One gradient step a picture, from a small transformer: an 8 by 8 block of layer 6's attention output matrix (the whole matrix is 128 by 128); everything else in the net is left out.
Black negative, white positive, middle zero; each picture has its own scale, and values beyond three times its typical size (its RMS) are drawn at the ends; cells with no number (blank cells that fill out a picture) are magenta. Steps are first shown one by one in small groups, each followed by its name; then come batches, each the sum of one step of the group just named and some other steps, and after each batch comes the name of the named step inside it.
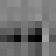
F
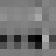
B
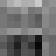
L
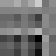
L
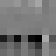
B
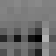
F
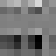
L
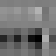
B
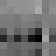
L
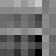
L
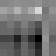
L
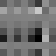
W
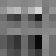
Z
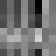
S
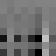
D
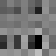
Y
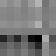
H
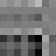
H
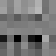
Y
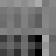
S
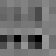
Y
